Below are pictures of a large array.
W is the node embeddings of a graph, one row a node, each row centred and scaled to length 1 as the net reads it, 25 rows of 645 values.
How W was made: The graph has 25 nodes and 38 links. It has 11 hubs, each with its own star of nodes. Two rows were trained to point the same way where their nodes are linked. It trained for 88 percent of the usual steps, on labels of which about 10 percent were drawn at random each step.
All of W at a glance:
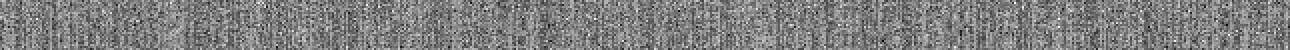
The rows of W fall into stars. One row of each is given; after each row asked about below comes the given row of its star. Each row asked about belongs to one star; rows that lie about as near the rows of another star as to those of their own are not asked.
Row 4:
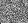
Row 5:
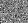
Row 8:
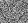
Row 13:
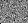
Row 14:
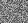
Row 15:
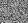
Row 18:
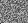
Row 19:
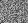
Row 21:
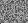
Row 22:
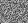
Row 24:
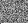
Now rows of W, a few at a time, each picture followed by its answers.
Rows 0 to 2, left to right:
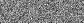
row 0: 8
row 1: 19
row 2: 14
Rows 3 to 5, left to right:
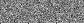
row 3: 8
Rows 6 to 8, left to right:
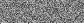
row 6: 22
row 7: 15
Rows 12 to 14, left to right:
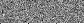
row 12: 21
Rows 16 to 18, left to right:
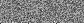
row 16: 18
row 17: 4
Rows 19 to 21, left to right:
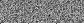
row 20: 18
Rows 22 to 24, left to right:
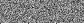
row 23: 15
